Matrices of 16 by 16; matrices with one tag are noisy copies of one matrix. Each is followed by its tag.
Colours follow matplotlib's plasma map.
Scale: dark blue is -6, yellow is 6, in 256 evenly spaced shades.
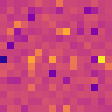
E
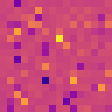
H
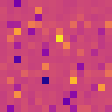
H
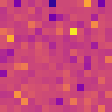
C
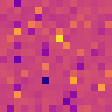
H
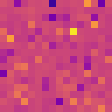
C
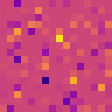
H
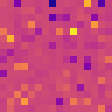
C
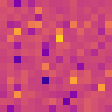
H
